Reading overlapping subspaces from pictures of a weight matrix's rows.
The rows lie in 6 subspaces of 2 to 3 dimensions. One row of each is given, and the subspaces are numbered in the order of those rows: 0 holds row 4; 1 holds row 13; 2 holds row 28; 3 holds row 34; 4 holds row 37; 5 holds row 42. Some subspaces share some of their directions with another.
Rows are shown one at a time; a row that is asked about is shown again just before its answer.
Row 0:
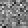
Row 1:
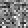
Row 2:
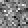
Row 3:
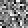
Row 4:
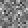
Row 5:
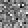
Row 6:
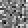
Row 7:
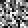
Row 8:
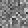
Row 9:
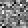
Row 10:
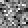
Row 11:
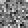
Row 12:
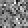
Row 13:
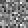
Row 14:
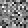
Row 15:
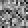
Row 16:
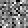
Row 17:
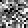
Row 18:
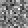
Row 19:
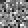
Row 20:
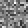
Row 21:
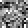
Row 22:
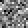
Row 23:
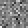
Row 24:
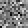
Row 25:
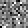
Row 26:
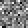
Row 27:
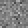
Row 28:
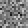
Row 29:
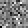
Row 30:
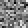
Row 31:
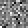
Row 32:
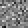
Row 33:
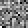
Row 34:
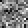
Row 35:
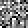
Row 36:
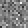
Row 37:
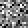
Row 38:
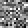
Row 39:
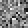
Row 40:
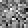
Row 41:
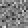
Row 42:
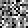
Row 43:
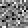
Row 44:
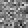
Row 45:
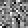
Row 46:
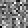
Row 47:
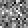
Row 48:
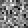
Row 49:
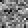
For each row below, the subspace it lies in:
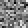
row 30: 4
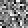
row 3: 4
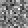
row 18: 1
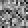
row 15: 3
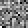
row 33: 3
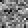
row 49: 0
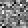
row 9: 4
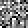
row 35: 3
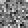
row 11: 1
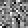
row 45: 1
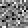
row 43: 5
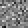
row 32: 5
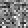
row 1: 0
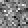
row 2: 0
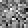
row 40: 3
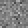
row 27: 2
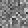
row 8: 3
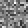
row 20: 4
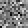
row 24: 2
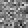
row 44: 4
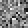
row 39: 3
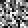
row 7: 1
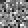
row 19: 1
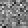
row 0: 4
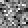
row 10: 0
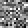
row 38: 4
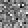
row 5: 4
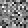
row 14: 1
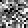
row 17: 3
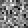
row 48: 1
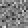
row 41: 5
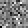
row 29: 2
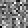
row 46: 2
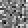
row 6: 2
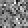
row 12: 3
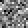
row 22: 0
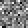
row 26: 0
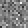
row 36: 1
